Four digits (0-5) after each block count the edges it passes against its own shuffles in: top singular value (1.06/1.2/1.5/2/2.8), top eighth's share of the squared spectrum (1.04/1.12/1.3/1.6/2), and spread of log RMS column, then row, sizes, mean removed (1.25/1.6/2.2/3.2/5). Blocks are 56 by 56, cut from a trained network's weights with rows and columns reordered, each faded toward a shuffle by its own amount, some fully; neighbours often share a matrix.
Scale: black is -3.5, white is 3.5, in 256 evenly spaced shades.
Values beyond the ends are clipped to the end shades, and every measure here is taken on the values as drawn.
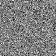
1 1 0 0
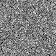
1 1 0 0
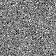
0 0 0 0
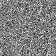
0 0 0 0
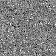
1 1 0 0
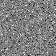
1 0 0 0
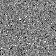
0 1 0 0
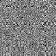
4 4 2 2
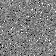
0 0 0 0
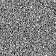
2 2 1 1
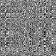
4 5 3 2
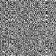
4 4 2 2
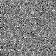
3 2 1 0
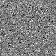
2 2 0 0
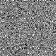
3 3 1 1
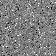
1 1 0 0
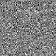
3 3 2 1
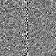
3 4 2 1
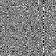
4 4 2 2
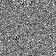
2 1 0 0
